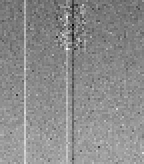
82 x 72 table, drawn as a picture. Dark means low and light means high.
Histogram: heavy tails on both sides. Roughest part: top middle. Odd patch: rougher, in the top middle. Stripes: none. Odd lines: columns 13, 34 and 37. Slope: up to the bottom.
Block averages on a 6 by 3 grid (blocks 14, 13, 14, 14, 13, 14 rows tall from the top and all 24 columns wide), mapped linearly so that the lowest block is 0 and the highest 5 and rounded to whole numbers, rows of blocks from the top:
000 / 111 / 222 / 333 / 444 / 555
